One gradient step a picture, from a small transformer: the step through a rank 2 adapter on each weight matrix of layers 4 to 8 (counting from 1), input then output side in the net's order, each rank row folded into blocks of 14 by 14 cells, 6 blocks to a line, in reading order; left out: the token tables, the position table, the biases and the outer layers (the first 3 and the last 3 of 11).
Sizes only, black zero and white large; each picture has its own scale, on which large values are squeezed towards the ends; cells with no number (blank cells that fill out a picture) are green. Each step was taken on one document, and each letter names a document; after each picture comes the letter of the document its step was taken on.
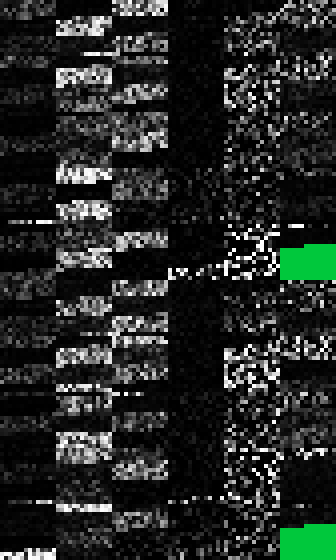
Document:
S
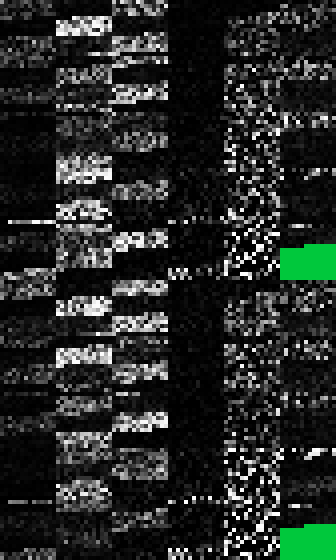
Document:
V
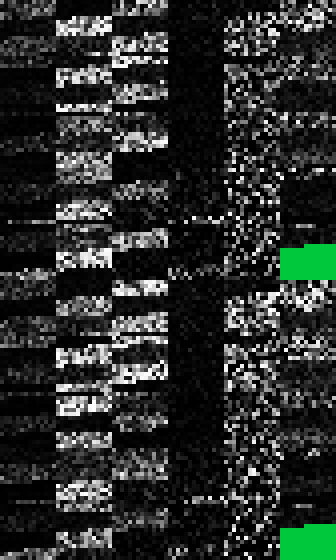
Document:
V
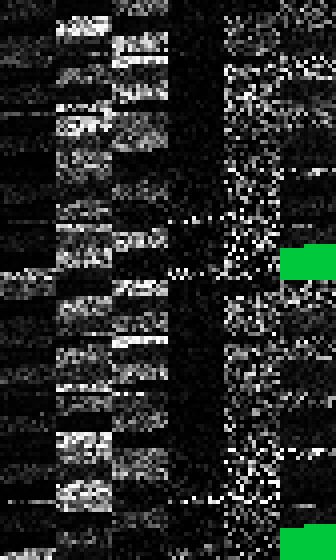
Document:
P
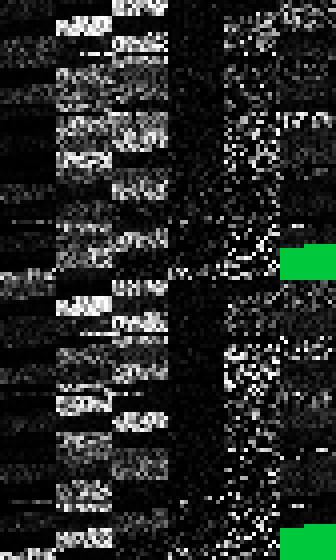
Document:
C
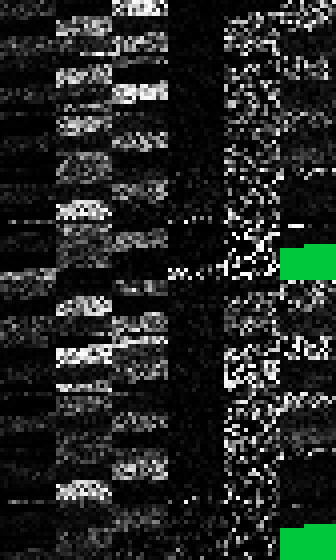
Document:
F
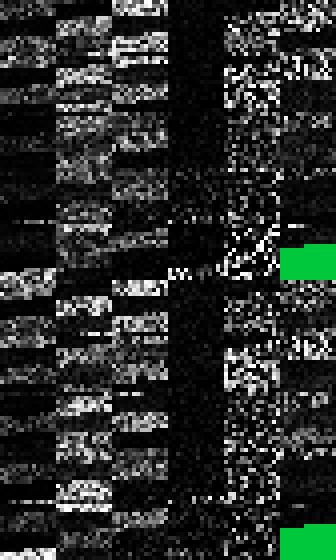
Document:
F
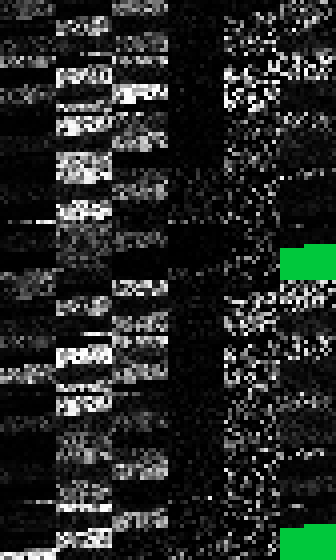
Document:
S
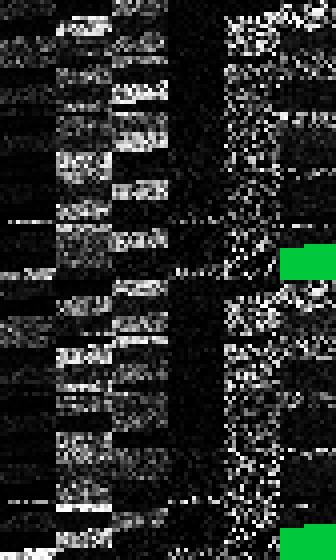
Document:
P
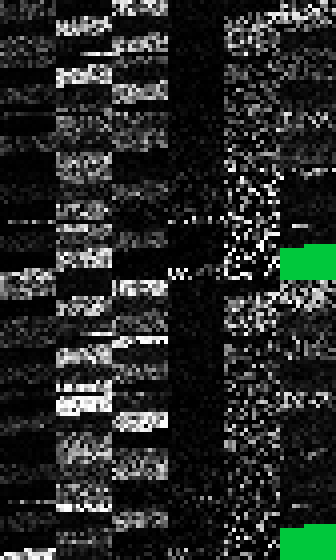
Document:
V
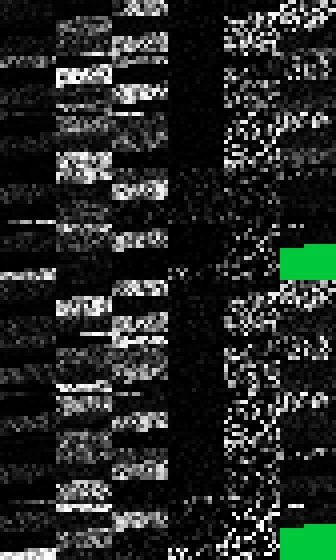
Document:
F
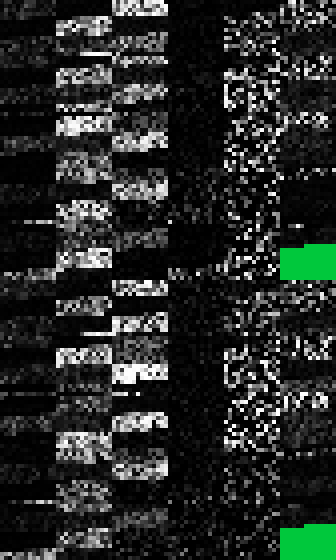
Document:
S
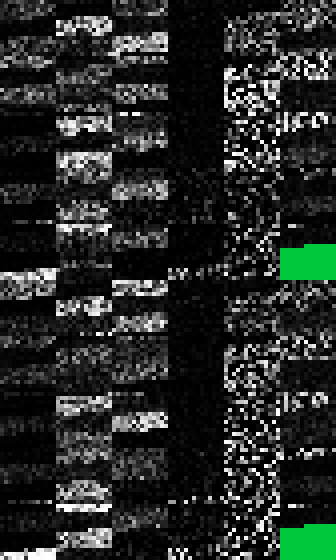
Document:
F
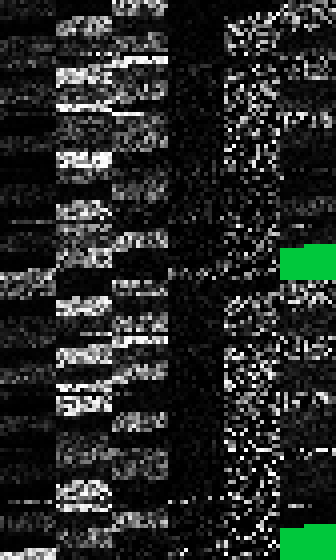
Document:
C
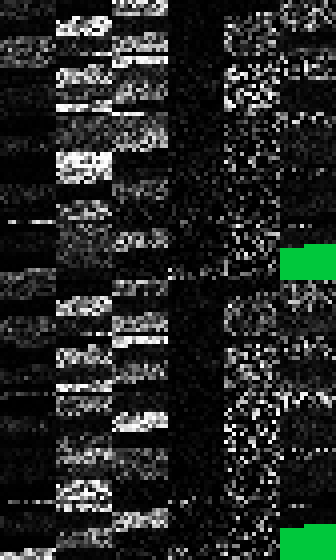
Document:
C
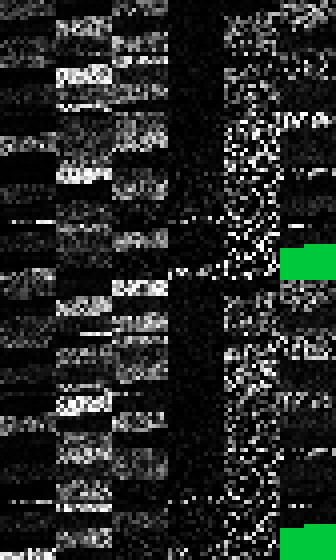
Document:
C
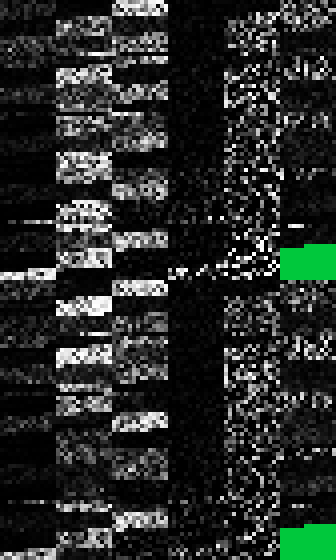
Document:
C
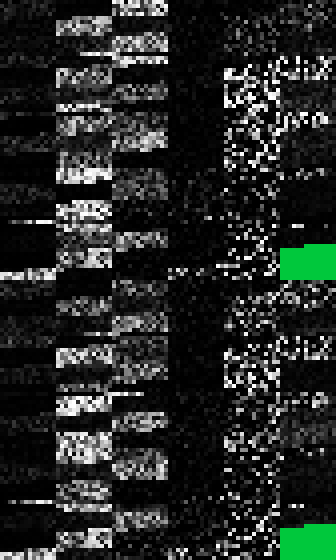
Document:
S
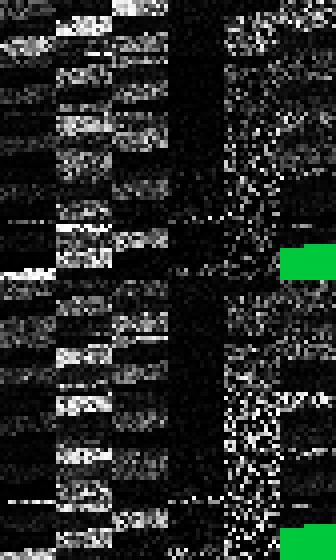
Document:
P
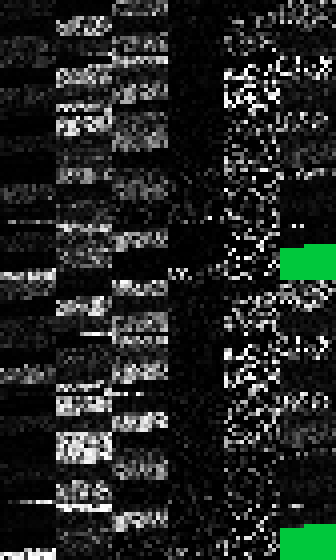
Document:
S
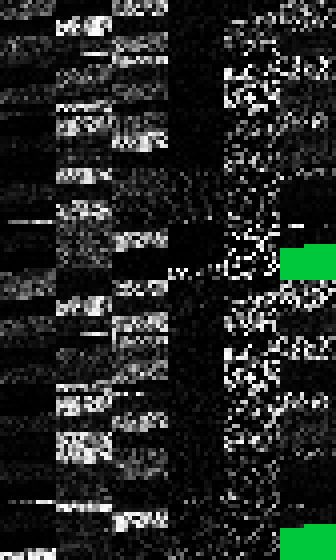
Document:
S
